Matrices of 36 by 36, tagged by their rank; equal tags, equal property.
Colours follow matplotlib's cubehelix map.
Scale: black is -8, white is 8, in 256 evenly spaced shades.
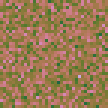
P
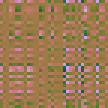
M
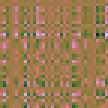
M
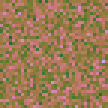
P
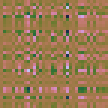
M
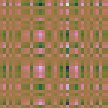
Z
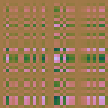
Z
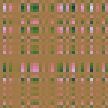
Z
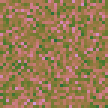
P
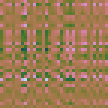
M
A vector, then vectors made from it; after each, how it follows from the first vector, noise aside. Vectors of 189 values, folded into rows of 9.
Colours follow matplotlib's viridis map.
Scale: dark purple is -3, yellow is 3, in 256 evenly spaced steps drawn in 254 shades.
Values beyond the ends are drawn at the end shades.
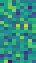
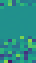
partly zeroed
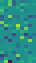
partly zeroed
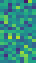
reversed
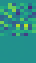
partly zeroed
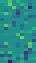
partly zeroed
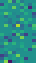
partly zeroed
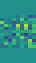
partly zeroed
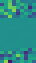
partly zeroed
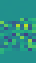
partly zeroed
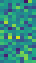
reversed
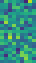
reversed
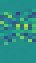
partly zeroed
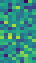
reversed
